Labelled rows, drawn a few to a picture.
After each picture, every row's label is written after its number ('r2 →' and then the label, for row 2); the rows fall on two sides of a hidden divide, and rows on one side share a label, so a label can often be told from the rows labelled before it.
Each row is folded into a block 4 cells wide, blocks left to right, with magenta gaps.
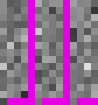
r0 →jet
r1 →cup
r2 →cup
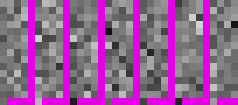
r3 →cup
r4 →cup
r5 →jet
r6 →cup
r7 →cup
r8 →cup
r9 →cup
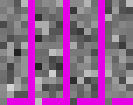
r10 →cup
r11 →cup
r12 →cup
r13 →cup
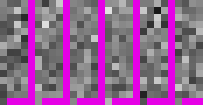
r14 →cup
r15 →cup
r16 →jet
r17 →cup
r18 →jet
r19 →cup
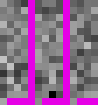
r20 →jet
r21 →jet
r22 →cup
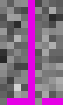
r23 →cup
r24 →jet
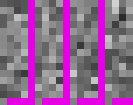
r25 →jet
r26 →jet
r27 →cup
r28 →cup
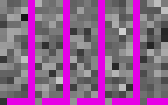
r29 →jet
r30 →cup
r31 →cup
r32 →cup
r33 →cup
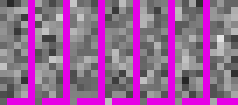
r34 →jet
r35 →jet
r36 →jet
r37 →jet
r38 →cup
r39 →jet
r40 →jet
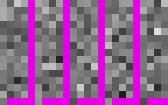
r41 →cup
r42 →cup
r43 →jet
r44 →cup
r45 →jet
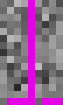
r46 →cup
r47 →jet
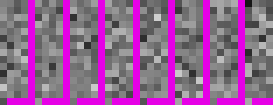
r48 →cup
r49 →jet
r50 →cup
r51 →jet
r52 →jet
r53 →cup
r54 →cup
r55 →jet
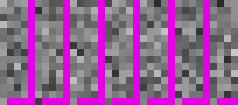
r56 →cup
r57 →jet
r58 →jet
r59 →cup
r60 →jet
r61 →cup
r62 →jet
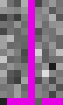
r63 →cup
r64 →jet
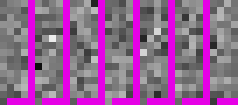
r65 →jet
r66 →cup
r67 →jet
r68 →cup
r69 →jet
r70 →cup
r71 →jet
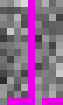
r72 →cup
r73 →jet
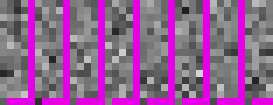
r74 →cup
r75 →jet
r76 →jet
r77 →cup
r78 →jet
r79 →jet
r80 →jet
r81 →jet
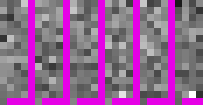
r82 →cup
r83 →jet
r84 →jet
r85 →cup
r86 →jet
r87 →cup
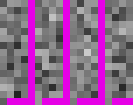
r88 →cup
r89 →cup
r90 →cup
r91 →cup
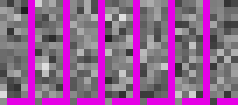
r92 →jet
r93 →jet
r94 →jet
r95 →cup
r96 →jet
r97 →cup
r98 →jet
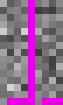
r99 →cup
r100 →cup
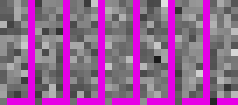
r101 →jet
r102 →cup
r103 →cup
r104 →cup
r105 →cup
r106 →jet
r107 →jet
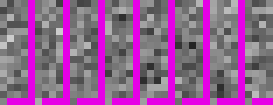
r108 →jet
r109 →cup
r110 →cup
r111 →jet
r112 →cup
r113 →cup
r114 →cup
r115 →cup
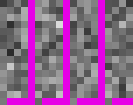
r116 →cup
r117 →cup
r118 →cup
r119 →cup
